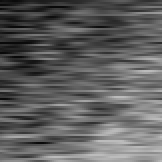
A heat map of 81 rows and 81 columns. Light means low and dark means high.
Neither half mirrors the other. The grain runs across in streaks. The bottom right is the ninth with the lowest average. The ninth with the highest average is the top left. Values rise toward the top left.
